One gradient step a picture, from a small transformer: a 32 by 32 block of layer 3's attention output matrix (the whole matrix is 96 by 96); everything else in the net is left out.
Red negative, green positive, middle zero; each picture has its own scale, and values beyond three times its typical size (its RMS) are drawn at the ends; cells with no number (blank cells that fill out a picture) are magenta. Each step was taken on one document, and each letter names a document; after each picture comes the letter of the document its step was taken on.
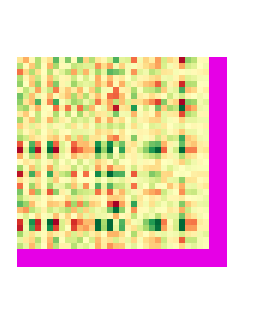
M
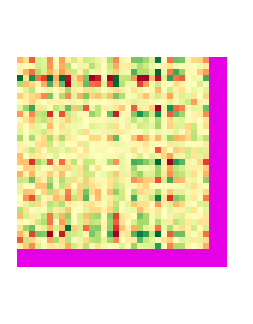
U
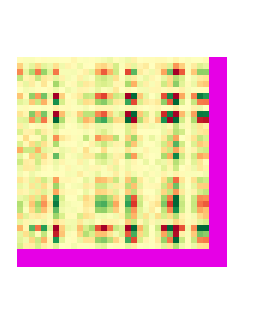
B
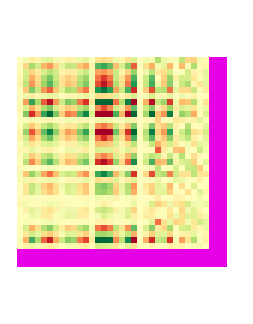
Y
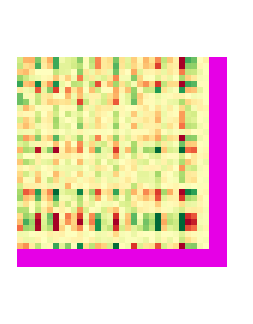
M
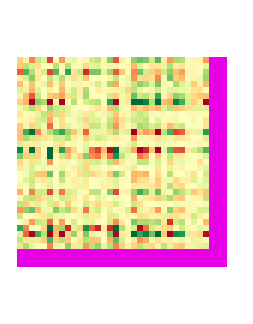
U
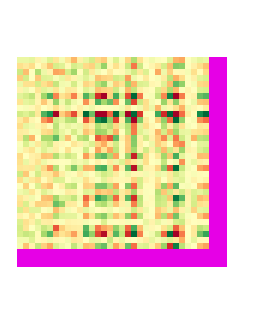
B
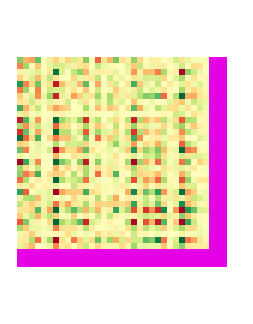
M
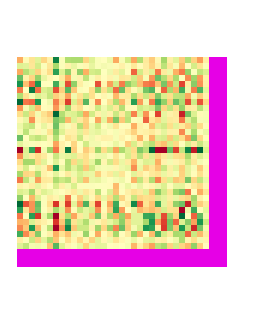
M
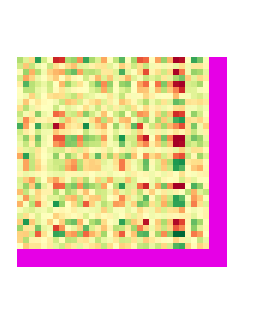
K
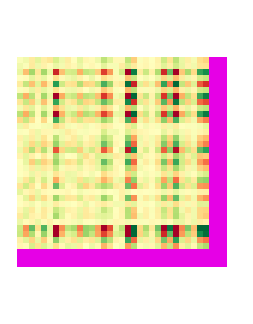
B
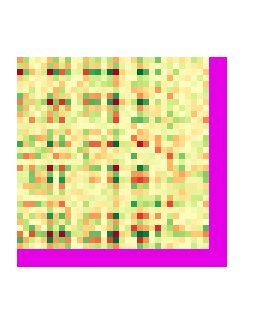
U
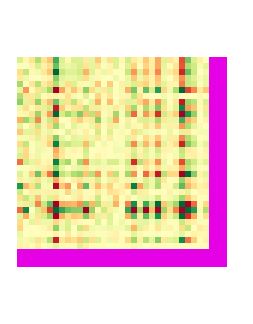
M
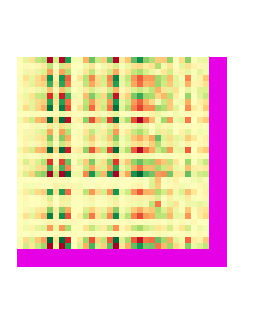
Y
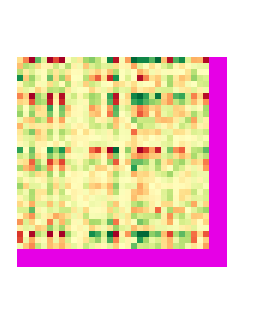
U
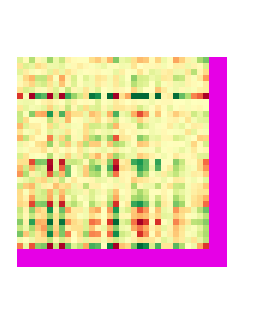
U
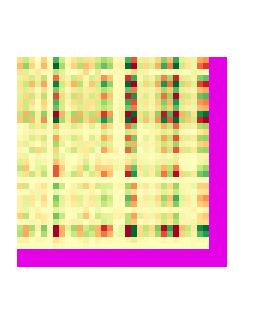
B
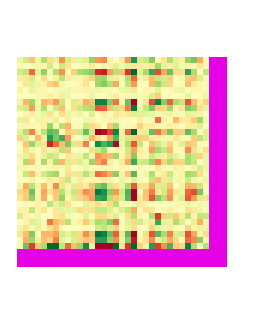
Y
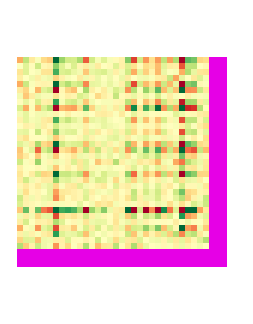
M
